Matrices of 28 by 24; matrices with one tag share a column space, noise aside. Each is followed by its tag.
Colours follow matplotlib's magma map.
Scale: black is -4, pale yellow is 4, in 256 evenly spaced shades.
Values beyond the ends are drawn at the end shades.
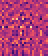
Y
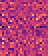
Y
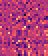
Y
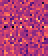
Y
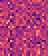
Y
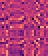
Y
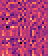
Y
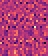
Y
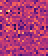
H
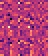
Y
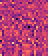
Y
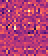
H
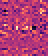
H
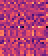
Y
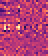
H
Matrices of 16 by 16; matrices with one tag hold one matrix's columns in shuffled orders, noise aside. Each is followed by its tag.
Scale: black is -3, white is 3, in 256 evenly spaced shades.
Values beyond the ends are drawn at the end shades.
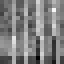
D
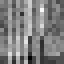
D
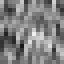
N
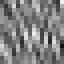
N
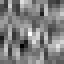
N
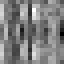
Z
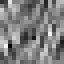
N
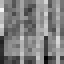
D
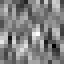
N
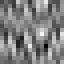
N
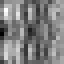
Z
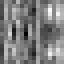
Z
